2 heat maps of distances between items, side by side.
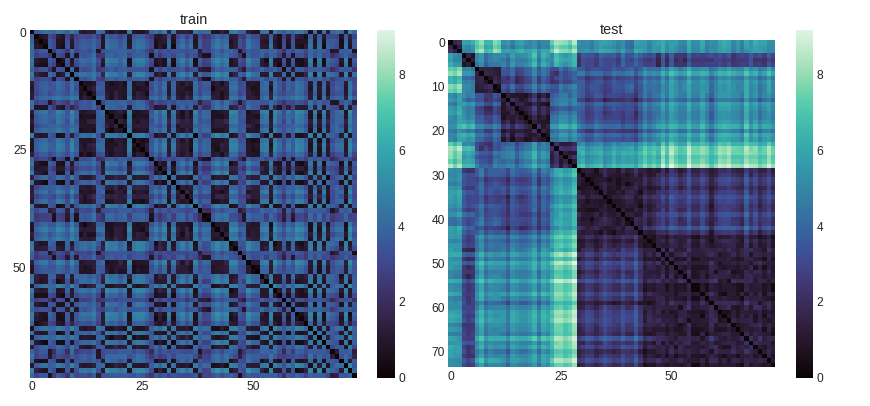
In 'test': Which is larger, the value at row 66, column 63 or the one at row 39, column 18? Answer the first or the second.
the second
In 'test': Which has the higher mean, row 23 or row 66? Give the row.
23
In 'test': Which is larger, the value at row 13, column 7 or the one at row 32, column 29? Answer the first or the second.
the first
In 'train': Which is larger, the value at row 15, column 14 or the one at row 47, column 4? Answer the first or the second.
the first
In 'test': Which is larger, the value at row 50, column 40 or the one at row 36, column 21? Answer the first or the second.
the second
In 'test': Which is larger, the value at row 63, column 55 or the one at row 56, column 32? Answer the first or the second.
the second
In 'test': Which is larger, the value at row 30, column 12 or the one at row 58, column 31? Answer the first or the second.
the first
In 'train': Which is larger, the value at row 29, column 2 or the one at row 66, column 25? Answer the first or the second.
the second
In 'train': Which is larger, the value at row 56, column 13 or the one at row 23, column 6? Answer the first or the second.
the second
